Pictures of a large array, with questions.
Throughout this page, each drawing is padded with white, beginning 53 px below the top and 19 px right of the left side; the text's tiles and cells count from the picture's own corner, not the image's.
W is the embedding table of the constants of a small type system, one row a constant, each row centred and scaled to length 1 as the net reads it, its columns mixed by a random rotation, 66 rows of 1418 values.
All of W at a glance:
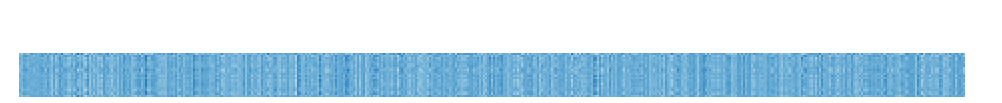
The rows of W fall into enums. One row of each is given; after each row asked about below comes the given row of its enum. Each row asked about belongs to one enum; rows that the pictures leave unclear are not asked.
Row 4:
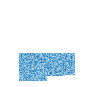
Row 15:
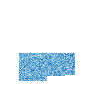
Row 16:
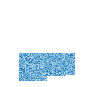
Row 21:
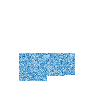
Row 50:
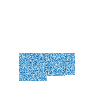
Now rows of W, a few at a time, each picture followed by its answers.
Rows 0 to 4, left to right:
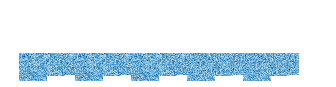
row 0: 21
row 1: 21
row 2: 21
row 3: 50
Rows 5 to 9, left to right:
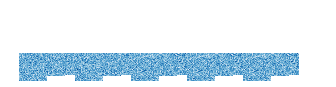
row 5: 50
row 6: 16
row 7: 15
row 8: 15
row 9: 15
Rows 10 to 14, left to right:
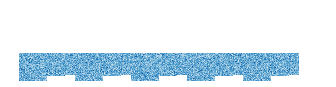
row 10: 16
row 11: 50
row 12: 21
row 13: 15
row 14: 50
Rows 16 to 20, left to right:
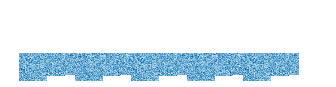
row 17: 21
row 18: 16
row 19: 21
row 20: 16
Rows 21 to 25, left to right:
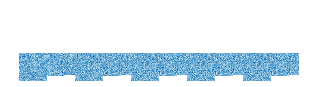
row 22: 4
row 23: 50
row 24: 50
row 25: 50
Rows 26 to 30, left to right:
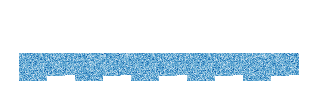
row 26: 50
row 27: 21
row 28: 50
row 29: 50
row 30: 15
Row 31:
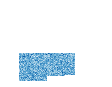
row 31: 21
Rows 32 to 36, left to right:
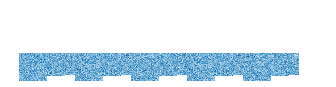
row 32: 4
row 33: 16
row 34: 15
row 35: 16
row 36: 21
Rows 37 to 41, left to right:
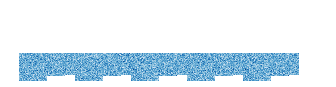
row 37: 50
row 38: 15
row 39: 16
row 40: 50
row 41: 16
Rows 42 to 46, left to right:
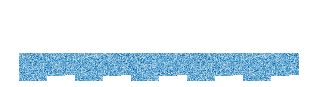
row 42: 50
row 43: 15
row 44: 16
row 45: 50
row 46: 15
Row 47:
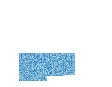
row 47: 4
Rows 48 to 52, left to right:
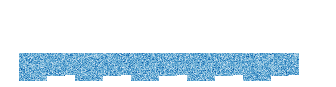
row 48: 16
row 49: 15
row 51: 50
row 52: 21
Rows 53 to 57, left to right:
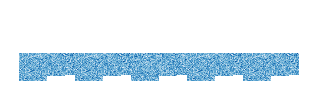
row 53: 15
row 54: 15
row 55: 21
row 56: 15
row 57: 15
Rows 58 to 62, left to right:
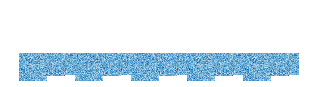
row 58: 16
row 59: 4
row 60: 50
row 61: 16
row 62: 16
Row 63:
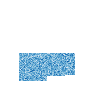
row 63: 15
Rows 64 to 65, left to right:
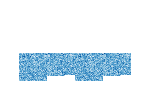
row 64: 21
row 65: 21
